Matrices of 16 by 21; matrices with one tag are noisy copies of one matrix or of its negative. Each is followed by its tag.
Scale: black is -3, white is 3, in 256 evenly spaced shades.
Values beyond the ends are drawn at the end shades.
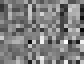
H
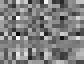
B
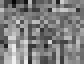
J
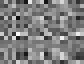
B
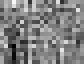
J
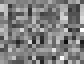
H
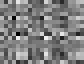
B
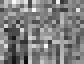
J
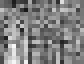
J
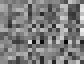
H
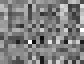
H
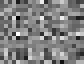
B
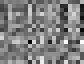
H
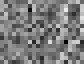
H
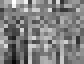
J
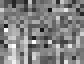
J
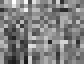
J
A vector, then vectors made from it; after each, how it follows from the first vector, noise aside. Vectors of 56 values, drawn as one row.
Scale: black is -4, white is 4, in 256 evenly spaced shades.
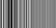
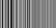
sign-scrambled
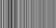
shrunk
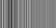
shrunk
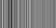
shrunk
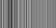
shrunk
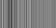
shrunk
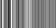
sign-scrambled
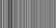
shrunk
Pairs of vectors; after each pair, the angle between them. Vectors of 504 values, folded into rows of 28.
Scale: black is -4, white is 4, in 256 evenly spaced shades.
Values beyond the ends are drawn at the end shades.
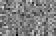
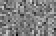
nearly parallel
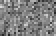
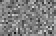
partly aligned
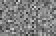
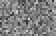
orthogonal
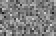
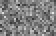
nearly opposite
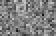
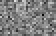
nearly parallel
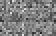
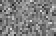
orthogonal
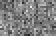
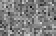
nearly opposite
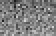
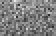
nearly opposite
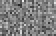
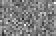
partly aligned
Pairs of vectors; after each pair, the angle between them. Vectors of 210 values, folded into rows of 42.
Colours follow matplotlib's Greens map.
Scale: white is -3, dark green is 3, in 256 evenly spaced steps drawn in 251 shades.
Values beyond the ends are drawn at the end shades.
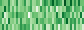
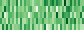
nearly parallel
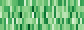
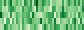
partly opposed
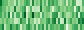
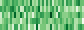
partly opposed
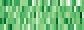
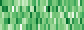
orthogonal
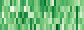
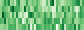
nearly opposite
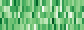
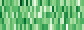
orthogonal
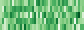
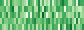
partly aligned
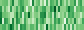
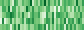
nearly opposite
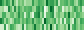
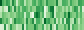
nearly parallel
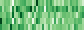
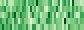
partly aligned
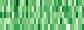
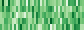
partly opposed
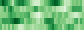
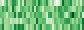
partly opposed
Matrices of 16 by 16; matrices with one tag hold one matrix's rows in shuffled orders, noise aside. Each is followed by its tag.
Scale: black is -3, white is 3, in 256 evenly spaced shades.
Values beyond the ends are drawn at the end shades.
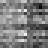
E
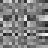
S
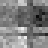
E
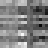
E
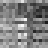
E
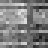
E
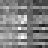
E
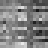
E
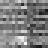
E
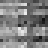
E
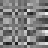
S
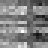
E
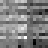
E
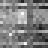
E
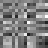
S
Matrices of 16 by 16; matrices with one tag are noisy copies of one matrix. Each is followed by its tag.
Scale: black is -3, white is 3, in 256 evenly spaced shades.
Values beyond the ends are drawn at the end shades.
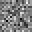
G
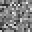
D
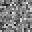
D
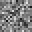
G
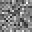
G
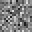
G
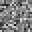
D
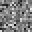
D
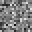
D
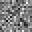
G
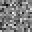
D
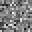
D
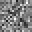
G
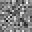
G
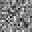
G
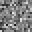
D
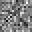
G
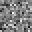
D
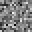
D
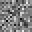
G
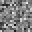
D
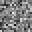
D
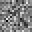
G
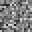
D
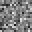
D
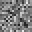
G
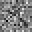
G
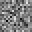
G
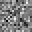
G
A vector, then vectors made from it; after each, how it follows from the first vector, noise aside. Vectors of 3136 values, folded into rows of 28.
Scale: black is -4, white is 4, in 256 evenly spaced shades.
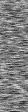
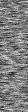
wrapped around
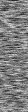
reversed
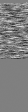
partly zeroed
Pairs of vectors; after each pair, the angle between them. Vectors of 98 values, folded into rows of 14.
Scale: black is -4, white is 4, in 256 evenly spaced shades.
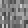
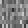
nearly parallel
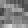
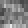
nearly parallel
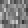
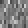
partly aligned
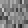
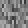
partly aligned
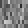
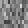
nearly opposite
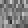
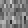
partly aligned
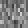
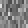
partly aligned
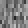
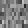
orthogonal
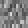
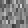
partly opposed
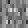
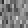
partly opposed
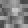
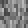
orthogonal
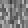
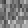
orthogonal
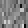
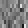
nearly opposite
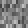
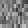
partly opposed
